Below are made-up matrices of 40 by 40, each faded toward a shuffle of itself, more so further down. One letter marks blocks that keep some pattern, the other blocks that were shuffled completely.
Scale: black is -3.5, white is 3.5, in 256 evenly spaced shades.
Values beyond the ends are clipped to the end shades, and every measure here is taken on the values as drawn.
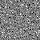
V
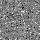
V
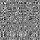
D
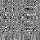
D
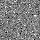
V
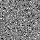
V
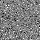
V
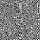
D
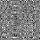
D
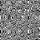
D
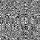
D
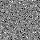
V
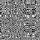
D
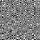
D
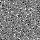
V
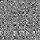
D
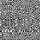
D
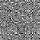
D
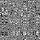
D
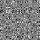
D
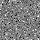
V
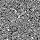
V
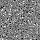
V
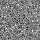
V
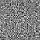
D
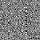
D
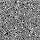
V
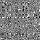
D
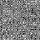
D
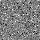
V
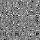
D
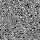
V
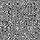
D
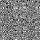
D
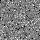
V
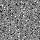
V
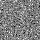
V
